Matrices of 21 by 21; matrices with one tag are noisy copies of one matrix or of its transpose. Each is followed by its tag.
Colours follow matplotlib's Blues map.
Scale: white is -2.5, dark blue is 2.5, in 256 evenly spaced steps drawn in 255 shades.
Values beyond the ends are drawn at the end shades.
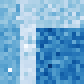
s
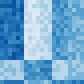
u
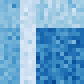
s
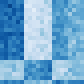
u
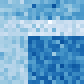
s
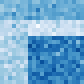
s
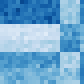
u
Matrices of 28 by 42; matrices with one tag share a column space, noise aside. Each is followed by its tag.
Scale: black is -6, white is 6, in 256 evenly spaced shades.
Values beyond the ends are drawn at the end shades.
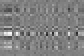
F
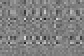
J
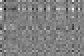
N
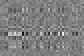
F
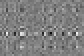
F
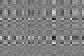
J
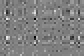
J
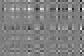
N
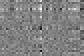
N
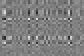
J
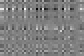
N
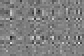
J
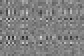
J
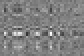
F
